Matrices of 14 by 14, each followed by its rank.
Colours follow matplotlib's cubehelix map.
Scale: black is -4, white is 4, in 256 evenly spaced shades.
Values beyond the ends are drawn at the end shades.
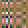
one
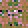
three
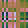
one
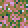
full rank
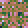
three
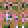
three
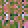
three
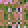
three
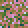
full rank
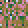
three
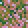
full rank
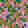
full rank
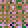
three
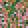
full rank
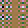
one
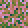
full rank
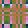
one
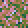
full rank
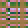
one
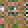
three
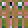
one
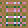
one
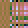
one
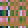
one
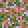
full rank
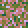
full rank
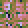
three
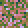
full rank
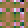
one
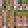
three
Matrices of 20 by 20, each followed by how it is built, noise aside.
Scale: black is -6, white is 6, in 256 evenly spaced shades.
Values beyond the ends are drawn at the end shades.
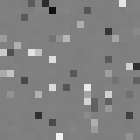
sparse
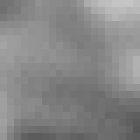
smooth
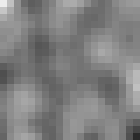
smooth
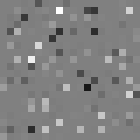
sparse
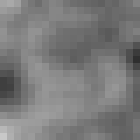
smooth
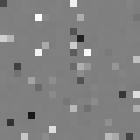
sparse
